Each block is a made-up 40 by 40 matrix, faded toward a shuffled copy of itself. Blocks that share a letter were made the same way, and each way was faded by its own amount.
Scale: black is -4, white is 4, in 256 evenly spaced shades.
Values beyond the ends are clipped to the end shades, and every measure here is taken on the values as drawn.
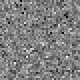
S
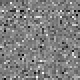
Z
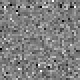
Z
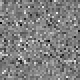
Z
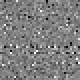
Z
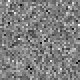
S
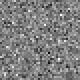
S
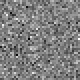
S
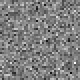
S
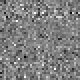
Z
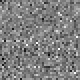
Z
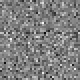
Z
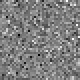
S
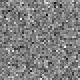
S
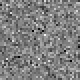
S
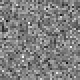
S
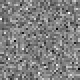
S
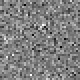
S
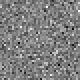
S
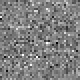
Z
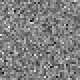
S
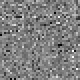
Z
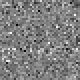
Z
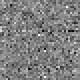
Z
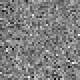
S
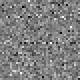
Z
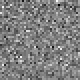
S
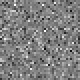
Z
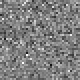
S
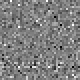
Z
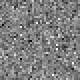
S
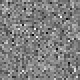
S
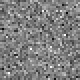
S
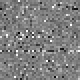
Z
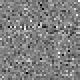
Z
